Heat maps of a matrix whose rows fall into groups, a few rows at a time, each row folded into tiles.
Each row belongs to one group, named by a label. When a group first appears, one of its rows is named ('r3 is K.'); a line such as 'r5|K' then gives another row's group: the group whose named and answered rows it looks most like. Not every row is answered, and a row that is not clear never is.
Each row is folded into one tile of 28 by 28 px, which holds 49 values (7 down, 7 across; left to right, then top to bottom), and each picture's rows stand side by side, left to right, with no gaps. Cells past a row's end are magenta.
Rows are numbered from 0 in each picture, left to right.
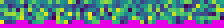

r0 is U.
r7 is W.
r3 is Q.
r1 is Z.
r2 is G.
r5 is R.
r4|U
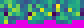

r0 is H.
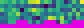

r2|Q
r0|Z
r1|U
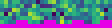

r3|Z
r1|Q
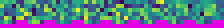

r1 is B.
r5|Q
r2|W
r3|U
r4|Q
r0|B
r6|H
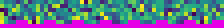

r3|H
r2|B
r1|R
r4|Z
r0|H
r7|R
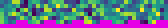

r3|H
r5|Z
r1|B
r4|G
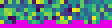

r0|U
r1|G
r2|B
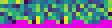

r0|U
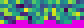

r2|G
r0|U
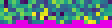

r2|B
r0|G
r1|Q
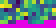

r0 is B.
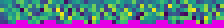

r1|B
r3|R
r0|Z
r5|W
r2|Q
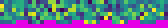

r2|H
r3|G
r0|W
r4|G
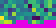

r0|G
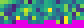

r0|B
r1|W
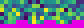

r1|Q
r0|Z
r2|G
